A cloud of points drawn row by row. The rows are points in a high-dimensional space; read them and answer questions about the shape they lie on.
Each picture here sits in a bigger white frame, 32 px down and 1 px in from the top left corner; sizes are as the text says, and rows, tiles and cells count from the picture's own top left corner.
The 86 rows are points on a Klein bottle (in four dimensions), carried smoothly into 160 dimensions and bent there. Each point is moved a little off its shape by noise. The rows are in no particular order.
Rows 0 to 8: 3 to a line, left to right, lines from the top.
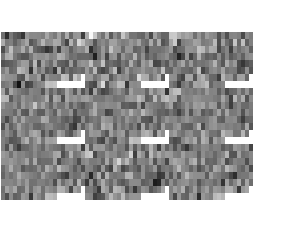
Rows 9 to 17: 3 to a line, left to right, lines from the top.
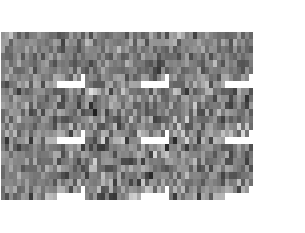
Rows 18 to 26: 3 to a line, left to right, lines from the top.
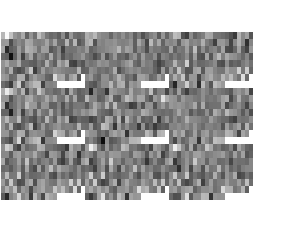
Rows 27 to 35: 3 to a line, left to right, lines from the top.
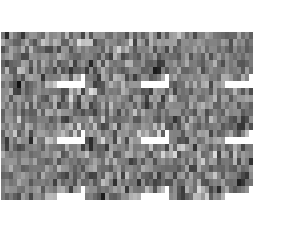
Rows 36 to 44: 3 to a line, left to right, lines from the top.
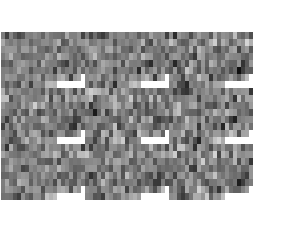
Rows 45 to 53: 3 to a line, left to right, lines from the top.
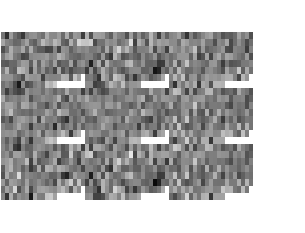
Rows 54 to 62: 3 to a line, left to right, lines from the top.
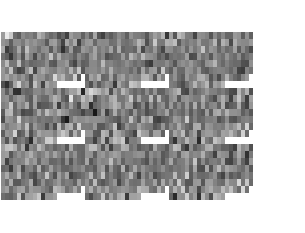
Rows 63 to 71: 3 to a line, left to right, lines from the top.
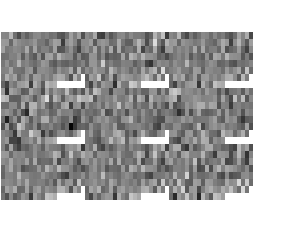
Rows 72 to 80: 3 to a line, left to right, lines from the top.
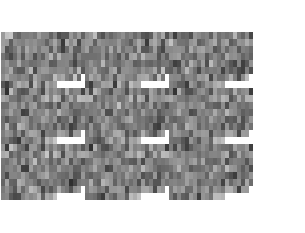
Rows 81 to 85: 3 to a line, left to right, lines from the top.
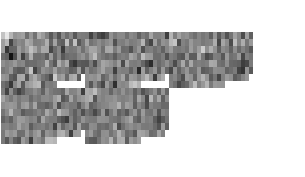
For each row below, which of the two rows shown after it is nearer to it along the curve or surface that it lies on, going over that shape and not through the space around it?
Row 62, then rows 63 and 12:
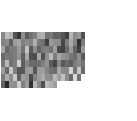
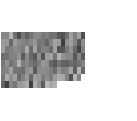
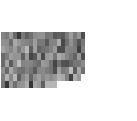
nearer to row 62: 12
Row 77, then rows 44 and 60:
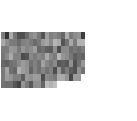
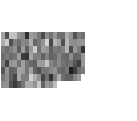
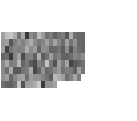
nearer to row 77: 44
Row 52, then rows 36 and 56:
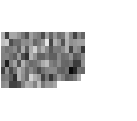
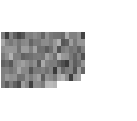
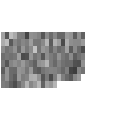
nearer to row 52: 56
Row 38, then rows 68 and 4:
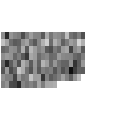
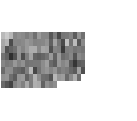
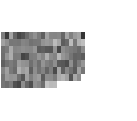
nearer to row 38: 4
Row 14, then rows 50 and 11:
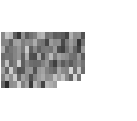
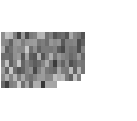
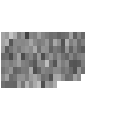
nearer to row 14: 50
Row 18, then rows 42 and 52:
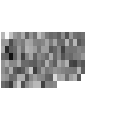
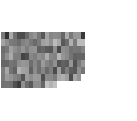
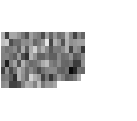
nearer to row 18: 52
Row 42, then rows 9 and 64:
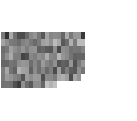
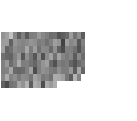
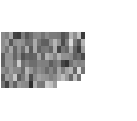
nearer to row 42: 64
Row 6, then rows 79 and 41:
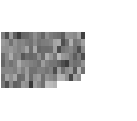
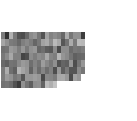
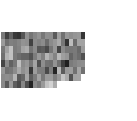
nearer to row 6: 79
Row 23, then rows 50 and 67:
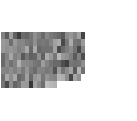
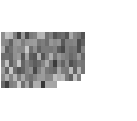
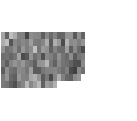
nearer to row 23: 50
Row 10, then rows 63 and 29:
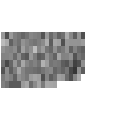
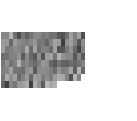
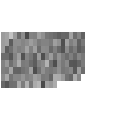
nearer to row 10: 29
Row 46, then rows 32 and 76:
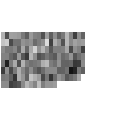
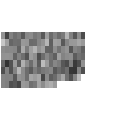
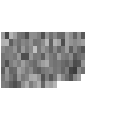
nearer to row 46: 32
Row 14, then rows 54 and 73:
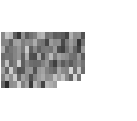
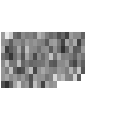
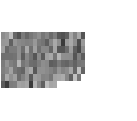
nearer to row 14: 54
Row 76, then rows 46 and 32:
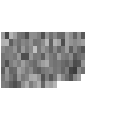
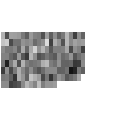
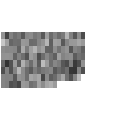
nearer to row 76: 32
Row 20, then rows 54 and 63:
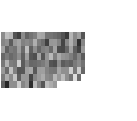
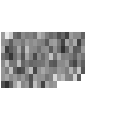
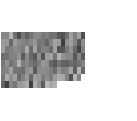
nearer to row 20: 54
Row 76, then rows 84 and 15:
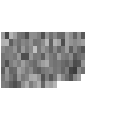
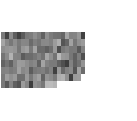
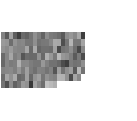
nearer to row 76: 84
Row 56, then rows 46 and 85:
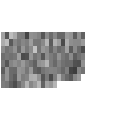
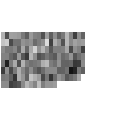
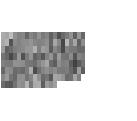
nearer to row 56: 85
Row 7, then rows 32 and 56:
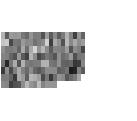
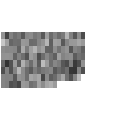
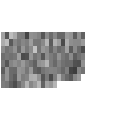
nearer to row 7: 32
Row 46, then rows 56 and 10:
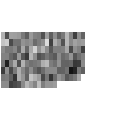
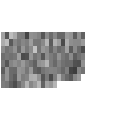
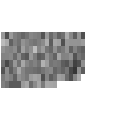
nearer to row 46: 10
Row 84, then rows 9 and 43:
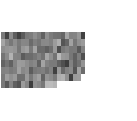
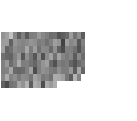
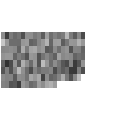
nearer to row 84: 43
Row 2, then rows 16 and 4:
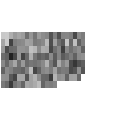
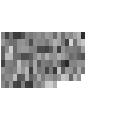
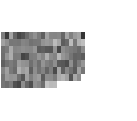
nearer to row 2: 4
